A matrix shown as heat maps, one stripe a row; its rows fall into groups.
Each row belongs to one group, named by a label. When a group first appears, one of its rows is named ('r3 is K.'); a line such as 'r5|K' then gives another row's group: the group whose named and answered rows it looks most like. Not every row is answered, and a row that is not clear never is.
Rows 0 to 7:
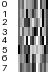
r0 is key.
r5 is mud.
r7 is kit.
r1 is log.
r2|mud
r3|key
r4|log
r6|kit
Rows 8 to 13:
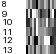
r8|kit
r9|key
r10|log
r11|log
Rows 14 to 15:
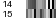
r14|kit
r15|log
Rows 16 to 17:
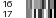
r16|key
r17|log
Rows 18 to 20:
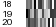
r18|log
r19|mud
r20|kit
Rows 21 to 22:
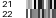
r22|key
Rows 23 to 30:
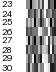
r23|key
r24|kit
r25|log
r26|mud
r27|kit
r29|log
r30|mud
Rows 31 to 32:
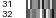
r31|key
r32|mud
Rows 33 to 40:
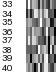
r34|key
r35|mud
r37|key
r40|kit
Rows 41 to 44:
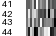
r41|log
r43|key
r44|mud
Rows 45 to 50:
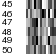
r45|log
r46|key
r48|mud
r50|log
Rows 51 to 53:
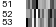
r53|log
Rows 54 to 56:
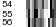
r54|mud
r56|kit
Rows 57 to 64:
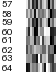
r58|log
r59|kit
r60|mud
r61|mud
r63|kit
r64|mud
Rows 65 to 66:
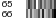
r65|log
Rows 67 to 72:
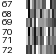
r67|mud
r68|kit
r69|log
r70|kit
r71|kit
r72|log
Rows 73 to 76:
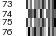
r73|key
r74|kit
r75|key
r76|kit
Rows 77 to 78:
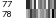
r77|log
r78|kit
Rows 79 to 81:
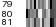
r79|log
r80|mud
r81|mud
